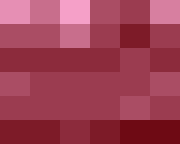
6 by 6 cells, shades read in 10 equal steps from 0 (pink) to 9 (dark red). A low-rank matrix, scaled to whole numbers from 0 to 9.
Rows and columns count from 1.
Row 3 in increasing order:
6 7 7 7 7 7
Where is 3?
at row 1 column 2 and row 2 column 3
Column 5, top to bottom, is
6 8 6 6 5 9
